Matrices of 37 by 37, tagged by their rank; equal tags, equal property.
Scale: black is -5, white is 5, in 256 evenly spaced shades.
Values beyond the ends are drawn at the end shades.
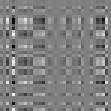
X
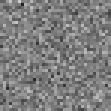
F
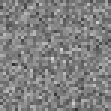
F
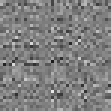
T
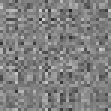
T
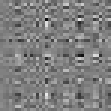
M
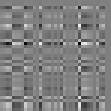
X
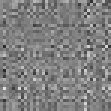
T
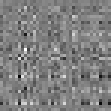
M
